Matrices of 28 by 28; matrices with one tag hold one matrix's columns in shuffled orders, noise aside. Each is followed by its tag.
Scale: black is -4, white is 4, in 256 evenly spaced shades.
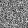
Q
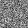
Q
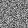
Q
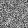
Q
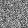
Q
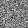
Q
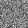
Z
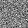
Z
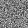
Z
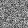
Q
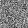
Q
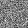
Q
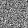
Q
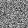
Z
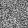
Q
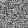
Z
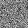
Z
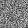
Q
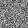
Q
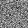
Z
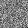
Q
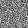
Q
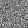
Q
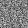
Q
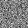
Z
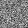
Q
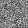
Q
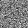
Z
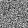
Z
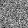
Q
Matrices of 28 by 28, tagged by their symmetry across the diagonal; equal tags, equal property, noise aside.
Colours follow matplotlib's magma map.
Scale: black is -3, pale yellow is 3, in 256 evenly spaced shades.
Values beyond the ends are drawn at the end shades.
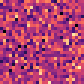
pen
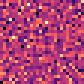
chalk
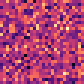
chalk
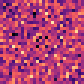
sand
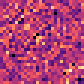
sand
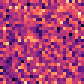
chalk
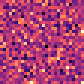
sand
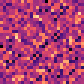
sand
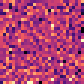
chalk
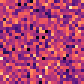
pen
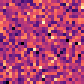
chalk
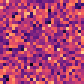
sand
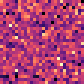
pen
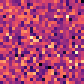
pen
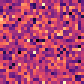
pen
